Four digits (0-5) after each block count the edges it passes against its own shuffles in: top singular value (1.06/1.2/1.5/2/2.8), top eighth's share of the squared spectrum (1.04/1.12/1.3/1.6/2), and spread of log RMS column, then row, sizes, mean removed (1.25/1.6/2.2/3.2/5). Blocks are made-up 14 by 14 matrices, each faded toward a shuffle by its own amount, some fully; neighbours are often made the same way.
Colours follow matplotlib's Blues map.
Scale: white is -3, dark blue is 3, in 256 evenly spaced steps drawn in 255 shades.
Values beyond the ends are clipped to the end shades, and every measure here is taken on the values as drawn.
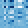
3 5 2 2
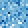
0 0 0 1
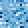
1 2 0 1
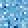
0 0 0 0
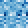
3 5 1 1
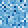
2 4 0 0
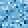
0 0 0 0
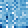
3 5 2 0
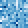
2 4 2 0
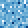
1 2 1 1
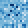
1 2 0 0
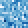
0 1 0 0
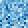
0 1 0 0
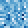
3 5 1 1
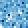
0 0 0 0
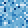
2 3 0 0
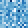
2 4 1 1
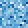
1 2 1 1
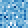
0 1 0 0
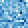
1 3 0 0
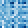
3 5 2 1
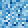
0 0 0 0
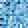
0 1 1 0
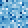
0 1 0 0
